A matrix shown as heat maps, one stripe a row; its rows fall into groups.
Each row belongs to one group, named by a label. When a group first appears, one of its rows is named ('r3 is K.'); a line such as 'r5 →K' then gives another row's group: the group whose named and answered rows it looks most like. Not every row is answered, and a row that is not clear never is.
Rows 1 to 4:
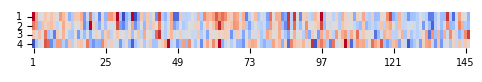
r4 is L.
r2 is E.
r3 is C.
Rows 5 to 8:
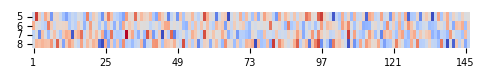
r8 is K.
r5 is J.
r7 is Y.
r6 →E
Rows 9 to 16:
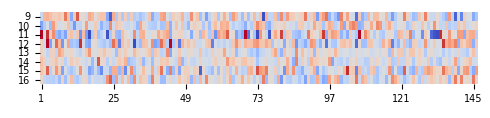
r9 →K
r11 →C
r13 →Y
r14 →E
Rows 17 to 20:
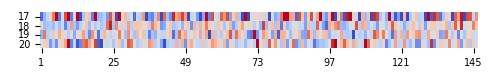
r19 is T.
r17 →L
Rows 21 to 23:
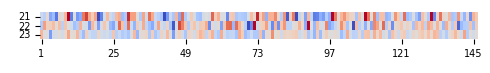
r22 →T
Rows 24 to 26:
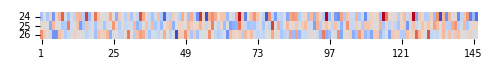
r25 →J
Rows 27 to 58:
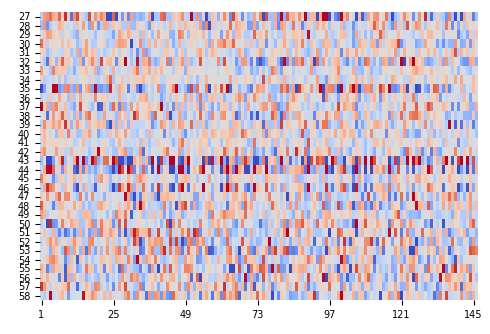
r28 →T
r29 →T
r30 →E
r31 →J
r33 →Y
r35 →L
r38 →Y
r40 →E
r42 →E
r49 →E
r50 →Y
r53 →C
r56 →C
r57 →E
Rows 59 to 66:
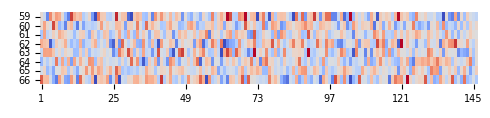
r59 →E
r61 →T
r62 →J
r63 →T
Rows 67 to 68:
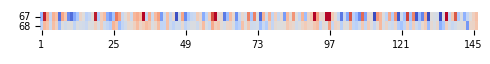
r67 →J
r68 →J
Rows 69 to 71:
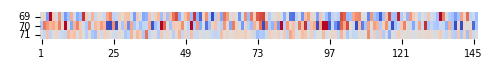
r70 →K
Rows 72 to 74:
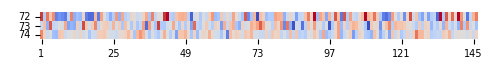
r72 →C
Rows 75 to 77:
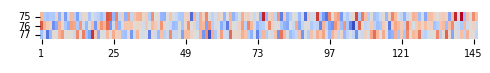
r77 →T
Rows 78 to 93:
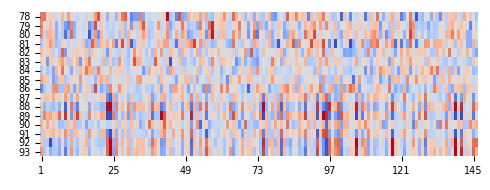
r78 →E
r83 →Y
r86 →L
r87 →K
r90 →C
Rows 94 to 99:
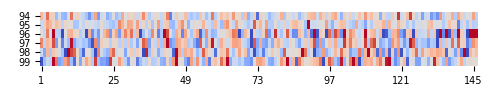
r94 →C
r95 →T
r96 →C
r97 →C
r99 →L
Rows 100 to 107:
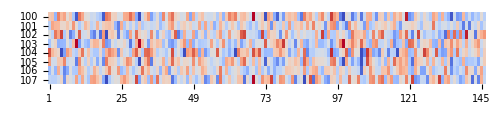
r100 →E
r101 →K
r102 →C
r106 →Y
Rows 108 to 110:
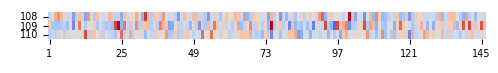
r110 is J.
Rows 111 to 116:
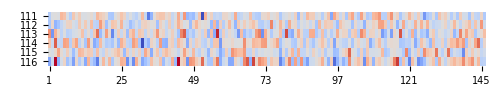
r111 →L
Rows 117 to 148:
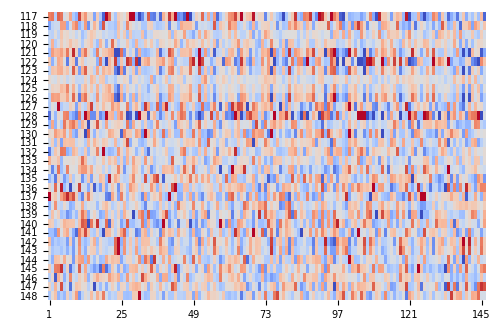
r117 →E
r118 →L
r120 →T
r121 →K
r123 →K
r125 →K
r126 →K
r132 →L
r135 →Y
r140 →Y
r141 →E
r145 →C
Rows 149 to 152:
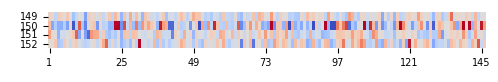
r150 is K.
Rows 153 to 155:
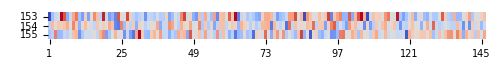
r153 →L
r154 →K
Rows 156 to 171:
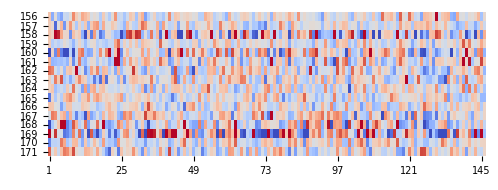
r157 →Y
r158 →T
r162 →E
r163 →C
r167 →J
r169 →C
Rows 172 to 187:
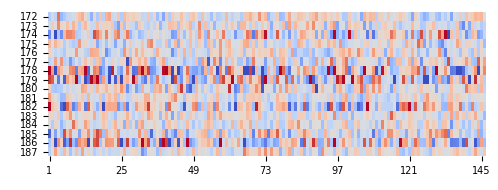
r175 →C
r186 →Y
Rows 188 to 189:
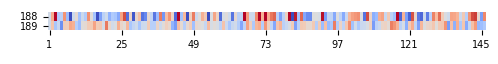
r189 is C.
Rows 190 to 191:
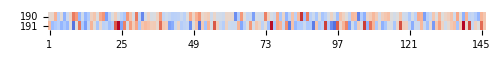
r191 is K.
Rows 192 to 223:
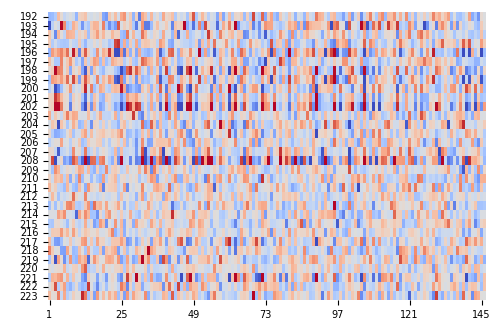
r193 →L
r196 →K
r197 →Y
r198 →T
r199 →K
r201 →T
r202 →T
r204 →J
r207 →J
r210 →C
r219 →Y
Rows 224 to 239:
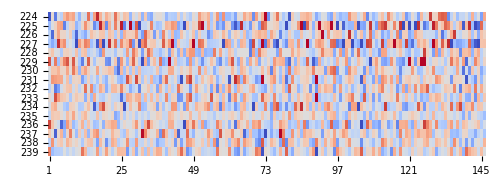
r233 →T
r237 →Y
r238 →T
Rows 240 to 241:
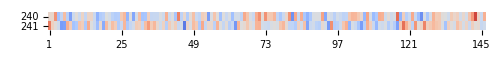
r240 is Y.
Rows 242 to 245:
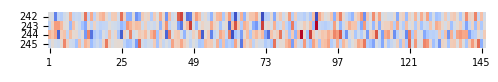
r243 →T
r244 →J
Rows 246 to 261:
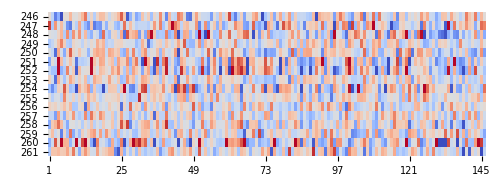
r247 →C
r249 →L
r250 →Y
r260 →C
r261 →K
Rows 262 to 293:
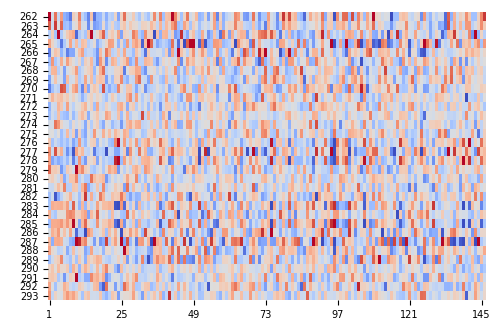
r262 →C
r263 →C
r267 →T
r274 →T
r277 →C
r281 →L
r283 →K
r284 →Y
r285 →K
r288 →C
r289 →L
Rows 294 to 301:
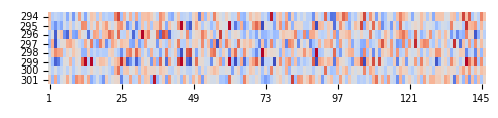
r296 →Y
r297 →T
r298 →T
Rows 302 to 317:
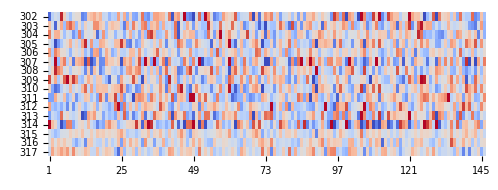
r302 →L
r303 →Y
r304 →C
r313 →L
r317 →K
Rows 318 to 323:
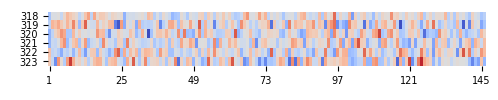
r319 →K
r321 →L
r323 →Y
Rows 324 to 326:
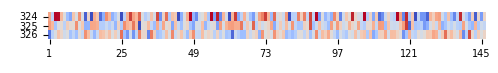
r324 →T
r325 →E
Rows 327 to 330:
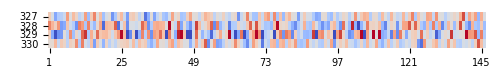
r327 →J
